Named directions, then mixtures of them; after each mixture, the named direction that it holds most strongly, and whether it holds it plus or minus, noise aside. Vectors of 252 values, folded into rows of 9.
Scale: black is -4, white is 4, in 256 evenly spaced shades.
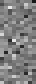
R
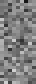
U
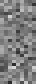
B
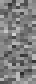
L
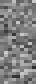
L, minus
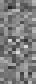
B, minus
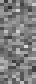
B, minus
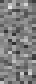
L, minus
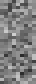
L, plus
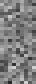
B, plus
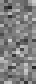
B, minus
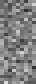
U, plus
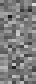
B, minus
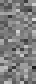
B, minus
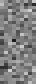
R, minus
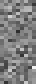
B, plus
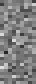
R, plus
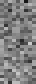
U, plus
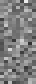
U, minus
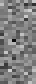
R, minus
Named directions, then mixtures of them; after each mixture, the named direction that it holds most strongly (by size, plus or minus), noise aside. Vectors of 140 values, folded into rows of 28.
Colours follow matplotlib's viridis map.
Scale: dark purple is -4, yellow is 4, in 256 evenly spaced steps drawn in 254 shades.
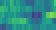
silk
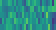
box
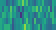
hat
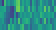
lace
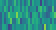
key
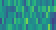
box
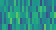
key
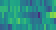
silk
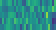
box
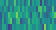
key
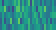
key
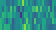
hat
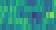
silk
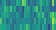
box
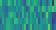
box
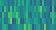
key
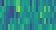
lace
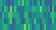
hat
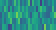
key
